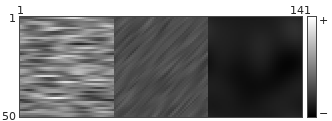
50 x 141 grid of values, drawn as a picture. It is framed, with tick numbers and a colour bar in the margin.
The table splits into one row of 3 panels. Panel 1,1: middling, streaked across, strong in contrast. Panel 1,2: low, slanting up to the right, faint in contrast. Panel 1,3: very low, smooth, faint in contrast.
